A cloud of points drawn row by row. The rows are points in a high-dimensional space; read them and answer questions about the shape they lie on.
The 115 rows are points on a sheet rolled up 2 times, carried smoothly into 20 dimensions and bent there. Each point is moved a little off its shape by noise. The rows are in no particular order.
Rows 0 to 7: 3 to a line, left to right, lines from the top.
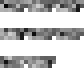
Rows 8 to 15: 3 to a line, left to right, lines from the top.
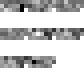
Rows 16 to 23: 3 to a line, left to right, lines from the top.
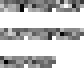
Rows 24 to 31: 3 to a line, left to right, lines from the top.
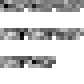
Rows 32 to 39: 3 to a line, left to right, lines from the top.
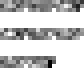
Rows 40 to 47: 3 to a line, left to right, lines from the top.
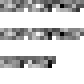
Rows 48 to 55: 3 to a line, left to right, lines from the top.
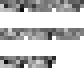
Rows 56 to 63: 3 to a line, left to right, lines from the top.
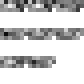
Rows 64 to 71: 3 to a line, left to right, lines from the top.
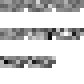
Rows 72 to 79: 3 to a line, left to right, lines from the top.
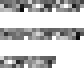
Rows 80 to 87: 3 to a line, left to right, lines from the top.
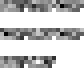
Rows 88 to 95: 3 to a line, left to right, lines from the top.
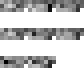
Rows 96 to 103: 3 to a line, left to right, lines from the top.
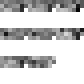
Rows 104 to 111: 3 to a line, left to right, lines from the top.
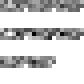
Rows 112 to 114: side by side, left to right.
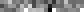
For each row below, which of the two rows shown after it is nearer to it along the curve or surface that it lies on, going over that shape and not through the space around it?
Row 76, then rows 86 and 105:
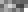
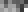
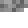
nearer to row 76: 86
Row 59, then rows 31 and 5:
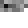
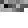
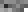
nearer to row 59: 31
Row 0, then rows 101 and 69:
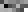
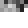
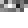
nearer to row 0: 101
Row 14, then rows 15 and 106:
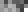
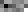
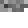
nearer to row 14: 106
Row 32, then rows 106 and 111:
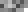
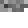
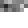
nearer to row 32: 111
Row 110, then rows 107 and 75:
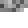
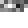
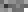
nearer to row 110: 75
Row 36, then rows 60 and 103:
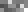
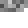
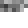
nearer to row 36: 60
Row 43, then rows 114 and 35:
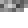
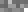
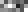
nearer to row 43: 114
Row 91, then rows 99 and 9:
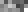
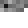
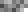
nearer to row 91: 9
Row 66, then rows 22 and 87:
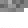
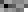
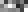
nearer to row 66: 22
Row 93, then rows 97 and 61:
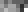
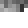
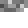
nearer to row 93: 97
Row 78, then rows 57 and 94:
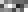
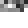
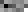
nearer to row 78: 57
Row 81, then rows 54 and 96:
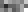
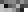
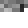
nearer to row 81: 54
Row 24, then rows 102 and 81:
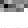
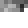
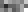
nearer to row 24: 81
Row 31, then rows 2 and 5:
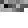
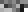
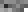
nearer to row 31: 2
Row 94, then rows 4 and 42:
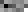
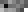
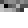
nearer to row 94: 42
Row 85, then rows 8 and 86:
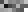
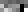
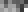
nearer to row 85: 8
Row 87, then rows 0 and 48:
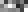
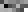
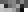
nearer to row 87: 48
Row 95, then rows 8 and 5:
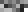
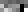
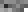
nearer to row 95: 8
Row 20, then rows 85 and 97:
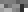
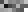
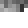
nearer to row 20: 97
